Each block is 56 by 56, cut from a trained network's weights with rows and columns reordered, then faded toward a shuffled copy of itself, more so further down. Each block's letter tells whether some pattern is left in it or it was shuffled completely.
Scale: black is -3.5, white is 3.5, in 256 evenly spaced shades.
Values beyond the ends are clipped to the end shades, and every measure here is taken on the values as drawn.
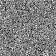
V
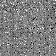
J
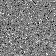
V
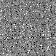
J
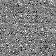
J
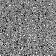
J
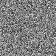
V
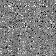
J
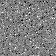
V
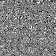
J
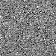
J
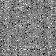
J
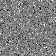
V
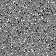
V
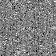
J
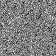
J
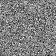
V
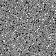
V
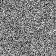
V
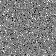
V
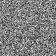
V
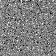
V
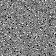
V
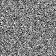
J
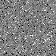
V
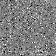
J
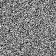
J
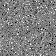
V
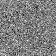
V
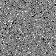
V
